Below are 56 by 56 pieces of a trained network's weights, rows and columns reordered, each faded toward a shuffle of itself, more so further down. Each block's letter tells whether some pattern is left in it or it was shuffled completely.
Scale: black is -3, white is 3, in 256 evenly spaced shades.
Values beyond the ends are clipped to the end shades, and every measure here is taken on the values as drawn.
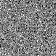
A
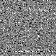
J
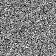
A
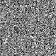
J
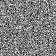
A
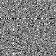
J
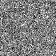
A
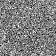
A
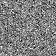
A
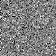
J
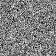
A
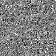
J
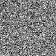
J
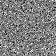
A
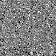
J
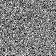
A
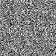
J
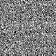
J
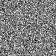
A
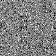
J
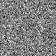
J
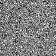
J
